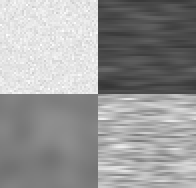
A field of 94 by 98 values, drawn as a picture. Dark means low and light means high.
It is made of 2 by 2 panels. Panel 1,1: very high, fine-grained, faint in contrast. Panel 1,2: low, streaked across, faint in contrast. Panel 2,1: middling, smooth, faint in contrast. Panel 2,2: high, streaked across.
